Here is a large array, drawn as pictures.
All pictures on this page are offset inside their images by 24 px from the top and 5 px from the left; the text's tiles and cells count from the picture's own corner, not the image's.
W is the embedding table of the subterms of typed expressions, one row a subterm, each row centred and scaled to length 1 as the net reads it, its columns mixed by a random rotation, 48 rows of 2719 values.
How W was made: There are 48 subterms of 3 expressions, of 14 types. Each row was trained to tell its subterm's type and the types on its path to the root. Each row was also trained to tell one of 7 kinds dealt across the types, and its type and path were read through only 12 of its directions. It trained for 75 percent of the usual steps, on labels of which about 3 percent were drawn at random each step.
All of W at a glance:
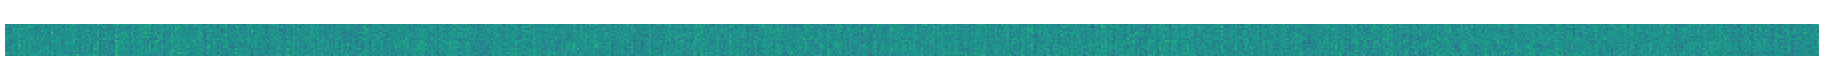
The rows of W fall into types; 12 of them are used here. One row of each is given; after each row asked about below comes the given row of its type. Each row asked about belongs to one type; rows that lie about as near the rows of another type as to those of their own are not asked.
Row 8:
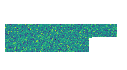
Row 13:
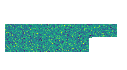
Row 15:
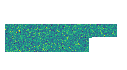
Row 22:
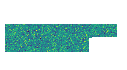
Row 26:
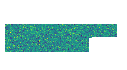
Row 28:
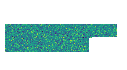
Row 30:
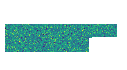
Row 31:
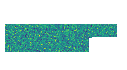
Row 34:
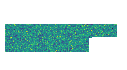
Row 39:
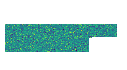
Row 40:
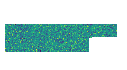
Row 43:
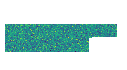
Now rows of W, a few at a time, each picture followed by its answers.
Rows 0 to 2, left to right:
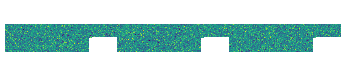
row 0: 13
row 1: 43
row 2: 22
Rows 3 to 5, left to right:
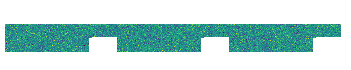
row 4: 15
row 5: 26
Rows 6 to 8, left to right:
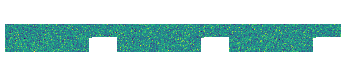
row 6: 8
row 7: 40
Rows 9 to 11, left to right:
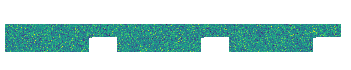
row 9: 22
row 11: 8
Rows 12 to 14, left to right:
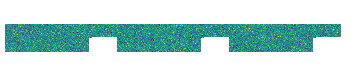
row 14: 31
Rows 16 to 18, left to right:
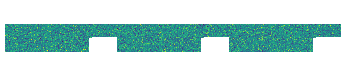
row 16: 22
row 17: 34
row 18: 40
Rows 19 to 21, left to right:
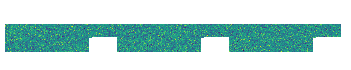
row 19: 43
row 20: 40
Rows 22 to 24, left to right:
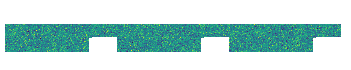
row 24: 39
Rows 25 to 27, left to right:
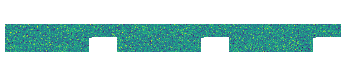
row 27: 13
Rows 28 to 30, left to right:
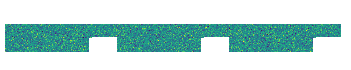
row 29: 26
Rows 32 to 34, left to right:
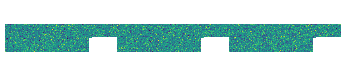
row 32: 8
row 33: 26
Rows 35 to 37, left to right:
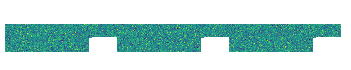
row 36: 34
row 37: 28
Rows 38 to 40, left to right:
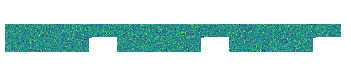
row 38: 31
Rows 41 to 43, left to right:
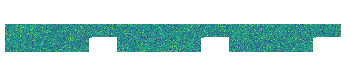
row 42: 15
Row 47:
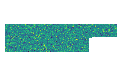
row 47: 28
